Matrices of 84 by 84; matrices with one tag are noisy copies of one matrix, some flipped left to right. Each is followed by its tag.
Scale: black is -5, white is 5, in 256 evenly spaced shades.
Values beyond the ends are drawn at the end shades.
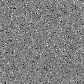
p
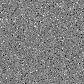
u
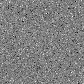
p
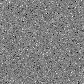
p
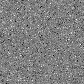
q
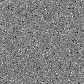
p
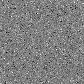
p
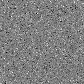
p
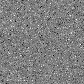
q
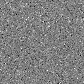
u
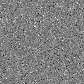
u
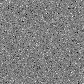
p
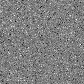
q
